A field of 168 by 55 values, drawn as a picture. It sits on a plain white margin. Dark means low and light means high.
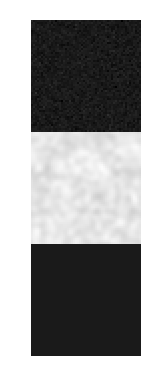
The table splits into 3 rows of 1 panel. Panel 1,1: very low, fine-grained, faint in contrast. Panel 2,1: very high, blotchy, faint in contrast. Panel 3,1: very low, flat.
